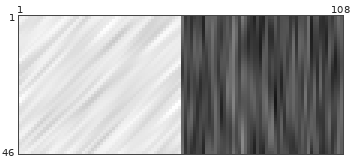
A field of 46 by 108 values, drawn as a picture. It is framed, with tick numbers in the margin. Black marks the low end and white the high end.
The table splits into one row of 2 panels. Panel 1,1: very high, slanting up to the right, faint in contrast. Panel 1,2: low, streaked downward.
